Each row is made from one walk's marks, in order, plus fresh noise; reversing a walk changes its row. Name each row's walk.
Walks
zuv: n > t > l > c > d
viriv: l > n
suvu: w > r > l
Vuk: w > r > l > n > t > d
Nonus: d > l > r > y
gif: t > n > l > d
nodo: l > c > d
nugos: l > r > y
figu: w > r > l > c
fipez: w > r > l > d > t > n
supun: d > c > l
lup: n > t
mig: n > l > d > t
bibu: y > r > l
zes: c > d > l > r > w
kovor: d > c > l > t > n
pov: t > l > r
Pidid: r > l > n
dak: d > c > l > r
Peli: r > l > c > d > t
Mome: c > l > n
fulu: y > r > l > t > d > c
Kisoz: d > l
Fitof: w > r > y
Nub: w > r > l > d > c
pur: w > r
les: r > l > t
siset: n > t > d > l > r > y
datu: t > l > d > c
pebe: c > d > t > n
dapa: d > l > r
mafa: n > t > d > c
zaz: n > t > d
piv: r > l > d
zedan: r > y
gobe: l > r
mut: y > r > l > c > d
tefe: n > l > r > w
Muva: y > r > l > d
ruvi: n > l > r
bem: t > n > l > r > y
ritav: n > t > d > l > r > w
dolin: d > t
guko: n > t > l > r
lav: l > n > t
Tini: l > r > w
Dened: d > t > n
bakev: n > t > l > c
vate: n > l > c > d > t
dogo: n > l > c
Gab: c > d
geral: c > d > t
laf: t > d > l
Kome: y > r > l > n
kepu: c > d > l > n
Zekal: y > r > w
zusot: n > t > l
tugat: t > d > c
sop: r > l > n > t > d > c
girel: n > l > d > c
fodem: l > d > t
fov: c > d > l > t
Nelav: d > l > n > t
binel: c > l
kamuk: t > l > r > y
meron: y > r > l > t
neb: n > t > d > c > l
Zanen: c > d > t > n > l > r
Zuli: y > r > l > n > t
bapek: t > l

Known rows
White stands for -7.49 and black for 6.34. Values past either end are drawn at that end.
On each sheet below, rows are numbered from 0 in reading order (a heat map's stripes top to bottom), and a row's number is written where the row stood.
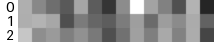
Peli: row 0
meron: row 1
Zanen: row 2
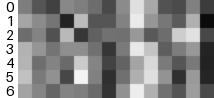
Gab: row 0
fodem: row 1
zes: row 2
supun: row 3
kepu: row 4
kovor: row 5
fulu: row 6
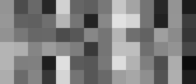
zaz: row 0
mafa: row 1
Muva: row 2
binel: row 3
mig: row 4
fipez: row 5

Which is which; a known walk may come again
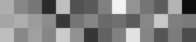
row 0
fodem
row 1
bibu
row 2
Mome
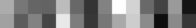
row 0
zuv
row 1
pebe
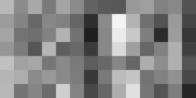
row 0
Pidid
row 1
fulu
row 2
sop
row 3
Nub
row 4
guko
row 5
binel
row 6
kepu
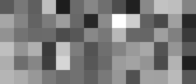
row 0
pur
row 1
datu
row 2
Muva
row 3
Zuli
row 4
fipez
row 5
pov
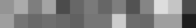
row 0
suvu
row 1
piv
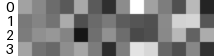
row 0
Peli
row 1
tefe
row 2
nugos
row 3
girel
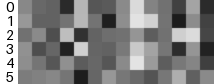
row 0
dolin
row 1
mafa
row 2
zes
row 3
zaz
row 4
mut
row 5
Nonus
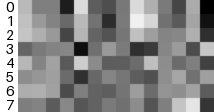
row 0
mig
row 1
neb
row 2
bapek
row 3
zedan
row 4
viriv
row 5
kamuk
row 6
meron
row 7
ritav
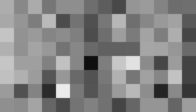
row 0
Kome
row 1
dak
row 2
Zanen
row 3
ruvi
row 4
bakev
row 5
les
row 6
Dened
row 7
bem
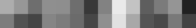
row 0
supun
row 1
Gab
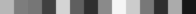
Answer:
vate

